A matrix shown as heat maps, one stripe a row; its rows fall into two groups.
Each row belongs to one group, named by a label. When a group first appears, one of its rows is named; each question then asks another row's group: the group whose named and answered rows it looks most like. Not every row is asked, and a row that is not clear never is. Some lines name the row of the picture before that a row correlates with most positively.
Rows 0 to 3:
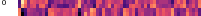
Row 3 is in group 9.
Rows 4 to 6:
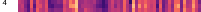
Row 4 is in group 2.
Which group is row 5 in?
2
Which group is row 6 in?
2
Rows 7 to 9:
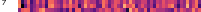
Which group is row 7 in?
9
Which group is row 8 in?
9
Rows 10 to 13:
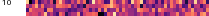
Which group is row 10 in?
9
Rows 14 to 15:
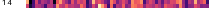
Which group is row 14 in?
9
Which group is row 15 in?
9
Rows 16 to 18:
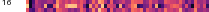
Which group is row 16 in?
9
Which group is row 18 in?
9
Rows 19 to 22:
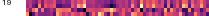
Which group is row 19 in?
2
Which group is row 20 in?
2
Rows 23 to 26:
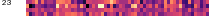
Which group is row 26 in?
9
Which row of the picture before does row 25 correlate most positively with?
21
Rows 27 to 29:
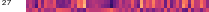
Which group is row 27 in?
2
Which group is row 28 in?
2
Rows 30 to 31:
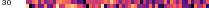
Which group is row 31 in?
9
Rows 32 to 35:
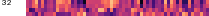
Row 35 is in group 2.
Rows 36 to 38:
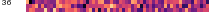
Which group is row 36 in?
9
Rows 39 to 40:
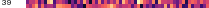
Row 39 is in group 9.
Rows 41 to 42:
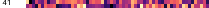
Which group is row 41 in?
9
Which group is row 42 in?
2
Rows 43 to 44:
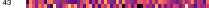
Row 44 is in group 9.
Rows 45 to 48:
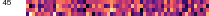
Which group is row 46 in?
9
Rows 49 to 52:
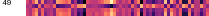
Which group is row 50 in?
2
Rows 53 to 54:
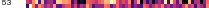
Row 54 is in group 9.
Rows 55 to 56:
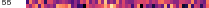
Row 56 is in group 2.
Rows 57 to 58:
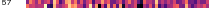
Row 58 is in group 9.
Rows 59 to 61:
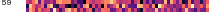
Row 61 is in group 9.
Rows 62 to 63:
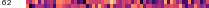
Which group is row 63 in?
9
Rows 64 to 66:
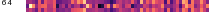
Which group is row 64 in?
2
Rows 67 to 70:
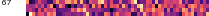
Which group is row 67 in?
9
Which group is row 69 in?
2
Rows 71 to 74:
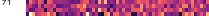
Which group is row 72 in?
2
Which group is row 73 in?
9
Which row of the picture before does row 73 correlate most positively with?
68
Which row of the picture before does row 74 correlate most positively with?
70
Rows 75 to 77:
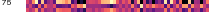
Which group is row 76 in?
2
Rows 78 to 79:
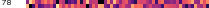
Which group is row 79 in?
9
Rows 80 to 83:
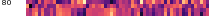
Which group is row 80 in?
2
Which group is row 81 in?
9
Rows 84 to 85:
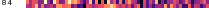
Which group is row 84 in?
9
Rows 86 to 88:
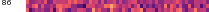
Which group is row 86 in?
9
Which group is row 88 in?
9
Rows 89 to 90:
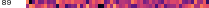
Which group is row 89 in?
9
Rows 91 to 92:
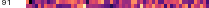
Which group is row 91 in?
9
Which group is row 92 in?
2
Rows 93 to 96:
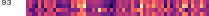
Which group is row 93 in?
2
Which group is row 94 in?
2
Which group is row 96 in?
2
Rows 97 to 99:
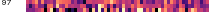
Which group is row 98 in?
9
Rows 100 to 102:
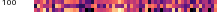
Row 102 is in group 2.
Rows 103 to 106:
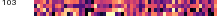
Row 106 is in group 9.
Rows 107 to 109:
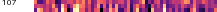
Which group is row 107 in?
9
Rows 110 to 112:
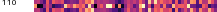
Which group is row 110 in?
2
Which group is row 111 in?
9
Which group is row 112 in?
2
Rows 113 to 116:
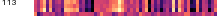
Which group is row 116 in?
9
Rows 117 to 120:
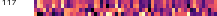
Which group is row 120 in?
9
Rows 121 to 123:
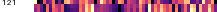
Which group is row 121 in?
9
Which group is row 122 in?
2
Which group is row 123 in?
2
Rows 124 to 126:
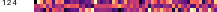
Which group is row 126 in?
2
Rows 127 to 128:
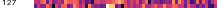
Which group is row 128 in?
9
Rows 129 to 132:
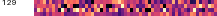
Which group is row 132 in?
2
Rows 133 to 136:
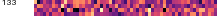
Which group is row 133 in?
9
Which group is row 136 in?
2
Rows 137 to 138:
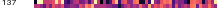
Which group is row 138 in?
2
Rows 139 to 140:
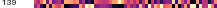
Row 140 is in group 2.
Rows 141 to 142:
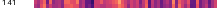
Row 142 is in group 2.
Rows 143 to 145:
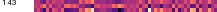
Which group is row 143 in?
2
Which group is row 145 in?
2
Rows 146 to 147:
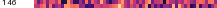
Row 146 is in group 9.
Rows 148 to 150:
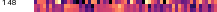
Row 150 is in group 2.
